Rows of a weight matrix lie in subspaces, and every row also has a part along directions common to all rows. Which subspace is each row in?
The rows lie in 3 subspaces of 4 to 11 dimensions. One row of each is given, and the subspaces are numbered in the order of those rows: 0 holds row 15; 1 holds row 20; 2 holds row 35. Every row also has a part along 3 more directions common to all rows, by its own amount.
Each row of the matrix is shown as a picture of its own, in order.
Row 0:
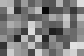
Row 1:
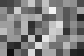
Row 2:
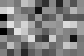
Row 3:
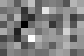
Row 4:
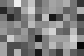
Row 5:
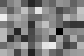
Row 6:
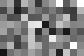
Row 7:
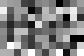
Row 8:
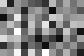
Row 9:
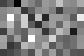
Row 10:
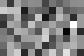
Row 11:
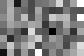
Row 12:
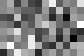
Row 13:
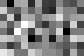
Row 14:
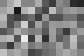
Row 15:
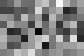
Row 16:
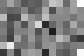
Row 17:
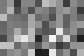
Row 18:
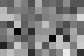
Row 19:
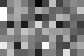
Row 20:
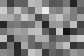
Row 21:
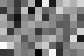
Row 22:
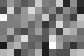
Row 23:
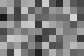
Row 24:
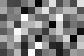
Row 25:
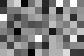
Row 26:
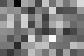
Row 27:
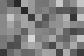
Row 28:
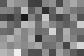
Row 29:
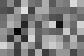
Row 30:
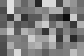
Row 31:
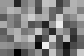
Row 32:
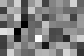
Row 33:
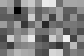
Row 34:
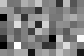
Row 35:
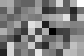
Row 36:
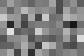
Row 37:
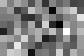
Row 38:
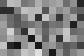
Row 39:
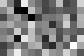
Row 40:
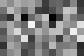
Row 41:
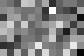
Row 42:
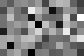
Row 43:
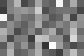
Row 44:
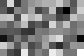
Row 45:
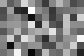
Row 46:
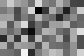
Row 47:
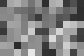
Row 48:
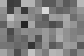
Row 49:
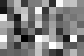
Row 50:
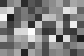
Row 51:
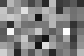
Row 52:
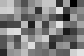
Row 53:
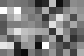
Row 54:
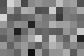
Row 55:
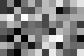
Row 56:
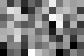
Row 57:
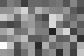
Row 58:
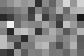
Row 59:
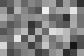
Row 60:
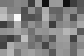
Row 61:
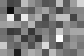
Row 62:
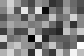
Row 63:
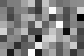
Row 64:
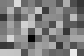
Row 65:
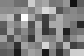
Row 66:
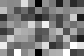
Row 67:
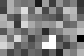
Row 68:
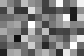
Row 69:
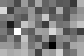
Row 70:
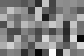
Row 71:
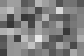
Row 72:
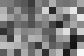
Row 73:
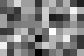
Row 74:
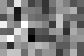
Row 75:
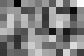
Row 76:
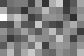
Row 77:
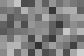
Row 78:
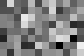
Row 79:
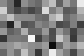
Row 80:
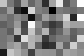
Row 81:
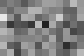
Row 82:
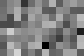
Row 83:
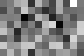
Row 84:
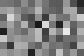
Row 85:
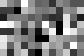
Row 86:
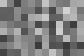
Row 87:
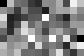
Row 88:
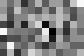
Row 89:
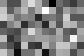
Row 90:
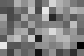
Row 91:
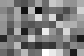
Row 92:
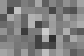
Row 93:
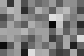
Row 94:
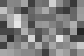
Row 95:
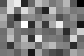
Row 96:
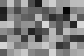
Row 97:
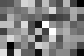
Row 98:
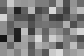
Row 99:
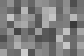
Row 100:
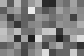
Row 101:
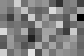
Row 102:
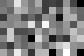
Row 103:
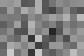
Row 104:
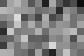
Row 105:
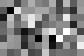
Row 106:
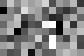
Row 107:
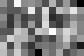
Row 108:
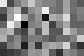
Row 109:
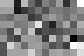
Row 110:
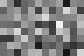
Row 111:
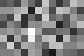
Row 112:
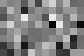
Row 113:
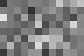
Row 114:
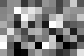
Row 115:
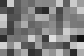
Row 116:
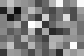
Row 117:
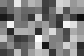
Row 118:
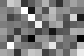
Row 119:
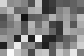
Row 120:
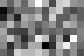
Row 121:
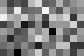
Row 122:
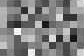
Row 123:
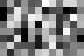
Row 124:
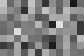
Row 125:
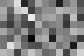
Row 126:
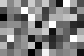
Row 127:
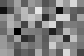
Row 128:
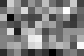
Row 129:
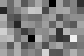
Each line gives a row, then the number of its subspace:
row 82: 1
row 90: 2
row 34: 0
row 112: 1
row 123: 1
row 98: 1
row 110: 0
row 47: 0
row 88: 2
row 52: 1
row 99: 0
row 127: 1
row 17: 0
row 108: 1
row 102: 0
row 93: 1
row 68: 2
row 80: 2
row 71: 1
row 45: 2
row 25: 1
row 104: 0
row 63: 2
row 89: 1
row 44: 1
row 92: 1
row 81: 0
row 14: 1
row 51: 0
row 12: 1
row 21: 0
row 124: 1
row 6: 2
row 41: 2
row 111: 1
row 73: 2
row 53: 0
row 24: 1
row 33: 0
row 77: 2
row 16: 2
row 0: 2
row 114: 0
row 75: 2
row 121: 1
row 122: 0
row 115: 1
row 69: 1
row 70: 0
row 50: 1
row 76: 0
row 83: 1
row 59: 2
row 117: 0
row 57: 0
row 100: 0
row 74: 1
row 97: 2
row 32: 1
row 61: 1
